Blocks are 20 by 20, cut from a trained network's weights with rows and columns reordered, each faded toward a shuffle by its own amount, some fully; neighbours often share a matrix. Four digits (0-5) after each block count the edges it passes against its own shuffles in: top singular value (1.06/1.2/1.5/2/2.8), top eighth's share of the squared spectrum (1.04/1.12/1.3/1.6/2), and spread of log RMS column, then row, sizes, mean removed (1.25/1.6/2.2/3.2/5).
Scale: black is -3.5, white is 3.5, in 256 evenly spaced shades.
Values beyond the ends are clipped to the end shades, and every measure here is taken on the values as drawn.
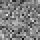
1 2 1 0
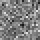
0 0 0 0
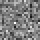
0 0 0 0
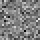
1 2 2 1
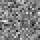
0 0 0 1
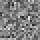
2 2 1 1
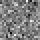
0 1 0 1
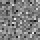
1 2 0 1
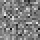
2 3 1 0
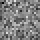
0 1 0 0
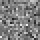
0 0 0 0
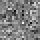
2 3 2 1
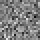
0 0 0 0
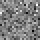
0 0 0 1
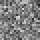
0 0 0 0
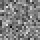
0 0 0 0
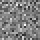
1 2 1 1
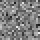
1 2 0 0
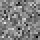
1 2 0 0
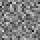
2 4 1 1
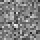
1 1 0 0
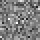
1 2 0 1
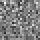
2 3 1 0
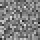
2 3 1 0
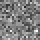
1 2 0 0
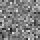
0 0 1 0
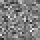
1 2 0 0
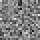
2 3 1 0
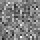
1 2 0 0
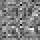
2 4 2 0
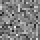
1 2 0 0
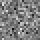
1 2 0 0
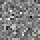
1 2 0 1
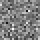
0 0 0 0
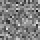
2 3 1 0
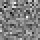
2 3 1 1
